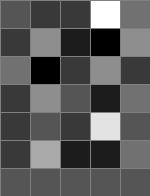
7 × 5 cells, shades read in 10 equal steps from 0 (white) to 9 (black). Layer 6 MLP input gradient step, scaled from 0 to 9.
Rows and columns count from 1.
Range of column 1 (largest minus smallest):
2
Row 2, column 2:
4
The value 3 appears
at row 6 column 2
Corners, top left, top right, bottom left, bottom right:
6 5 6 6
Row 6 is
7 3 8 8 5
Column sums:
45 39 49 36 38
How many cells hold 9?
2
